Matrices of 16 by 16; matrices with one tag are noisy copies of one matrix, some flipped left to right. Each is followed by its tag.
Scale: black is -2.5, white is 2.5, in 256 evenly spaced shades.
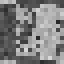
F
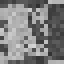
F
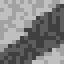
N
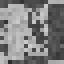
F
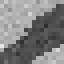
N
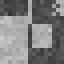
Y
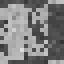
F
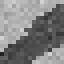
N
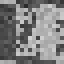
F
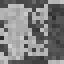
F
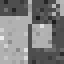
Y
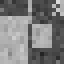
Y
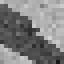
N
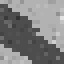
N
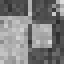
Y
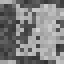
F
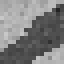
N
